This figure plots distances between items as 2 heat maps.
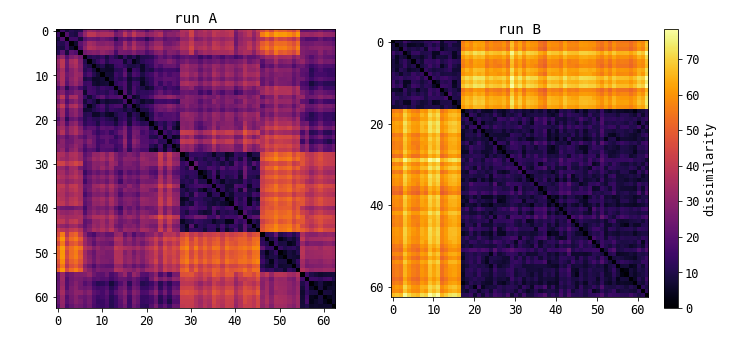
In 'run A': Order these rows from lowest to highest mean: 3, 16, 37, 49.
16, 37, 3, 49
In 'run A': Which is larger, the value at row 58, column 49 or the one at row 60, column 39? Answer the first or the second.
the second
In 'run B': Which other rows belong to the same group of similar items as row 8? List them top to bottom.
0, 1, 2, 3, 4, 5, 6, 7, 9, 10, 11, 12, 13, 14, 15, 16
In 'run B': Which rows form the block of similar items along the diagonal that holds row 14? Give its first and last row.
0 to 16
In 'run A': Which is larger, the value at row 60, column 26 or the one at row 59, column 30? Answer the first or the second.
the second
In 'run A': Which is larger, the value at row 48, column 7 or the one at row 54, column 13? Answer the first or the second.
the second
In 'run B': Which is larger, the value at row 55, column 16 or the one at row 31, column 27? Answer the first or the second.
the first
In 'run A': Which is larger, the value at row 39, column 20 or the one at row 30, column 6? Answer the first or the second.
the first
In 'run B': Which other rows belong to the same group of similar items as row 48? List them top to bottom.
17, 18, 19, 20, 21, 22, 23, 24, 25, 26, 27, 28, 29, 30, 31, 32, 33, 34, 35, 36, 37, 38, 39, 40, 41, 42, 43, 44, 45, 46, 47, 49, 50, 51, 52, 53, 54, 55, 56, 57, 58, 59, 60, 61, 62
